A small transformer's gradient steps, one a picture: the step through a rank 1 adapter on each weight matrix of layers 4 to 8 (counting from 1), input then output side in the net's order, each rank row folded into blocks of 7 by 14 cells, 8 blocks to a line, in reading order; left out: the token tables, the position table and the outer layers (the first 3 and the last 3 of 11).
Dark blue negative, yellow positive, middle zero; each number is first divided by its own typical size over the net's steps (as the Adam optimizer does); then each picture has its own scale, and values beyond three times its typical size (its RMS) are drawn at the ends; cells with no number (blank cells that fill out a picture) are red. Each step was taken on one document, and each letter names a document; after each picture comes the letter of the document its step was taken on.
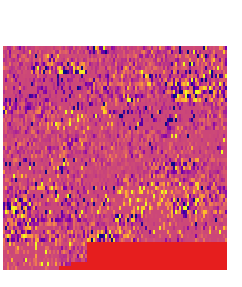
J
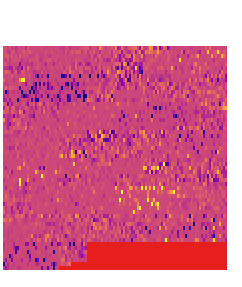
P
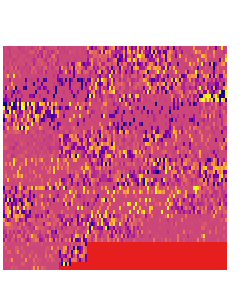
J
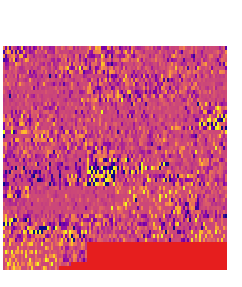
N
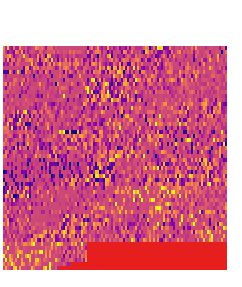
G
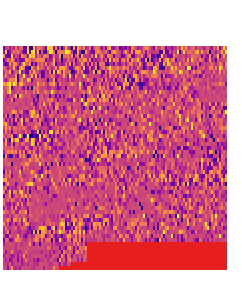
G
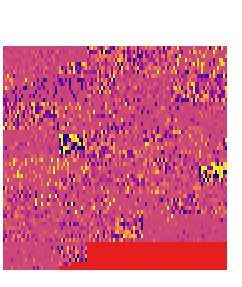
J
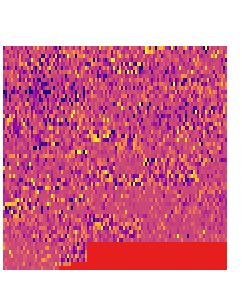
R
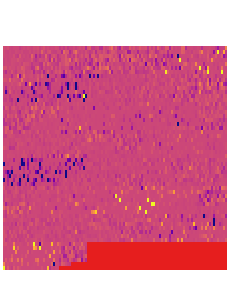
P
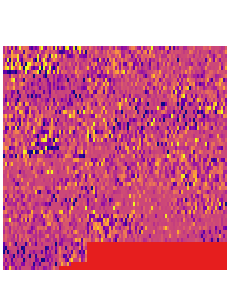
R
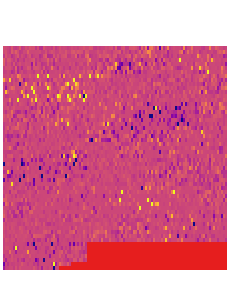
P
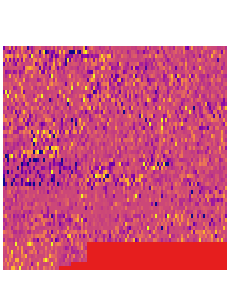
N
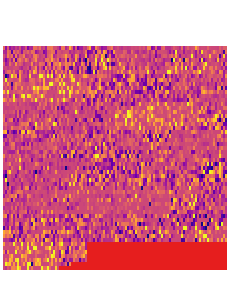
N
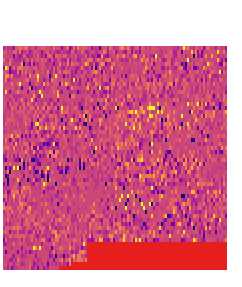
N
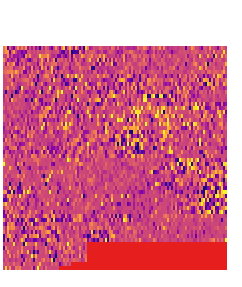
R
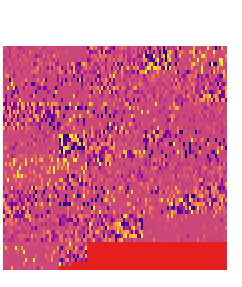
J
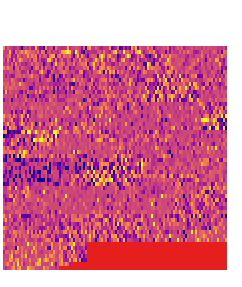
N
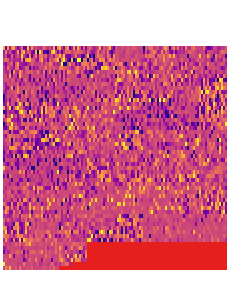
R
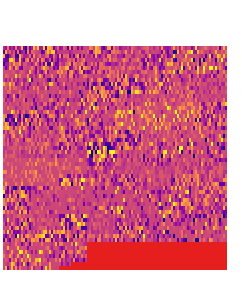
G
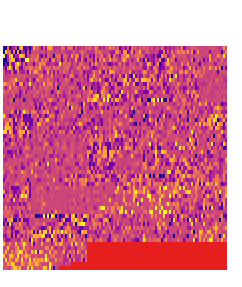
G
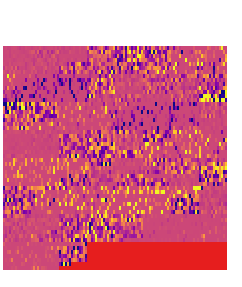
J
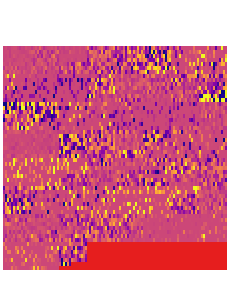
J
